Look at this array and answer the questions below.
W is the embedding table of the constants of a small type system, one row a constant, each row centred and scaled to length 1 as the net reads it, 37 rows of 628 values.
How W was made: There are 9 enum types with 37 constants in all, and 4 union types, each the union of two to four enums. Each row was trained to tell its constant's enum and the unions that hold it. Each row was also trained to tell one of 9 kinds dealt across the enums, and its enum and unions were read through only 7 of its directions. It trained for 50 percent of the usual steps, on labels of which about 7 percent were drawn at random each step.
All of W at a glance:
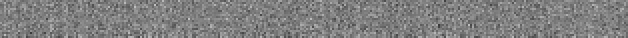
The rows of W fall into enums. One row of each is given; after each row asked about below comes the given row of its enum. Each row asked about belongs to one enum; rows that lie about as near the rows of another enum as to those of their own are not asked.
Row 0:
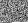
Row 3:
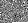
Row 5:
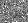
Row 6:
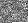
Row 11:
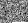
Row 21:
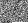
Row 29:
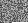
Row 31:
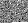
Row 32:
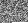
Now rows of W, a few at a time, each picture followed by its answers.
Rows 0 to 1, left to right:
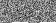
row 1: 31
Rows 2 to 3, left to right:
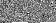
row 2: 32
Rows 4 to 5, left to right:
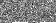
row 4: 11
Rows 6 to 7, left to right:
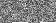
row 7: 3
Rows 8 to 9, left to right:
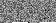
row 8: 32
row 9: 31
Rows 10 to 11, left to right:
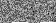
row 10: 29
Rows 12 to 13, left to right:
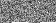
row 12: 29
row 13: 21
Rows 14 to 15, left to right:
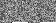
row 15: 6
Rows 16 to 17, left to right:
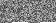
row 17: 21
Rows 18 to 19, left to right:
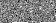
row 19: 5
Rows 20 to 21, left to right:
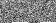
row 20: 29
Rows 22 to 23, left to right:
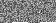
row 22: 32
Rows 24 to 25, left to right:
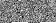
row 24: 31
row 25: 3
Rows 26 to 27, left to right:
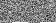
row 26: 11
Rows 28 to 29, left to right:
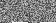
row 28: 3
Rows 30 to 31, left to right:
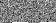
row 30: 21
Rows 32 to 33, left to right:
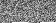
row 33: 21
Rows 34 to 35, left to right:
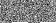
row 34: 29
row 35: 3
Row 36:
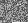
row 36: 11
